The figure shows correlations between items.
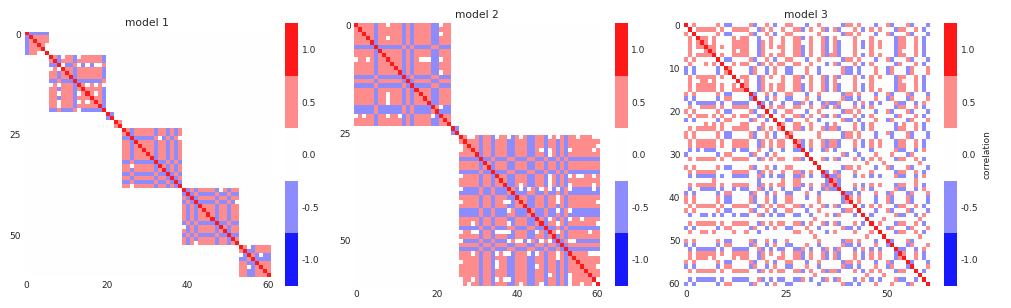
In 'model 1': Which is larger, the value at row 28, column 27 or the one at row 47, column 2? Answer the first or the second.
the first
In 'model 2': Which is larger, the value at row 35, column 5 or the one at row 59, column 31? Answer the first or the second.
the first
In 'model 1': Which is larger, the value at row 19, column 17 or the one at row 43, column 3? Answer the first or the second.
the second
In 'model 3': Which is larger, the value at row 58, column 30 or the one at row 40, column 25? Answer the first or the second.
the second
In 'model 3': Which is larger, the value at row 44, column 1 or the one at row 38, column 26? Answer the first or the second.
the second
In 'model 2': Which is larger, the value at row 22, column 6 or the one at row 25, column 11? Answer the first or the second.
the first
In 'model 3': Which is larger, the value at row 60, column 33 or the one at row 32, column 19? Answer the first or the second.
the second
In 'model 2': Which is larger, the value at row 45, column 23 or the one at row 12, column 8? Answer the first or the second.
the first
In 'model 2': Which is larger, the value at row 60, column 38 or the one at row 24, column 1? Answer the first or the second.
the second
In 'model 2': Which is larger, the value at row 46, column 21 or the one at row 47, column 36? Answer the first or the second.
the first
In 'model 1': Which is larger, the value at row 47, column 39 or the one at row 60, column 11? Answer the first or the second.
the second
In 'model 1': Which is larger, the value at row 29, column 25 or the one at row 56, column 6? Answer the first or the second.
the first
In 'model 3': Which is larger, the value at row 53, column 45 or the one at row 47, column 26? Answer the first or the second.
the first
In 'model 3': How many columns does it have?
61
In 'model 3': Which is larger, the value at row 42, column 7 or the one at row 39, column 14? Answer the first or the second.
the first
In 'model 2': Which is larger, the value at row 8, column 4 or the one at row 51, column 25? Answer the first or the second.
the first
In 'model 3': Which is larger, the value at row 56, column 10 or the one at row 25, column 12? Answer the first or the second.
the first
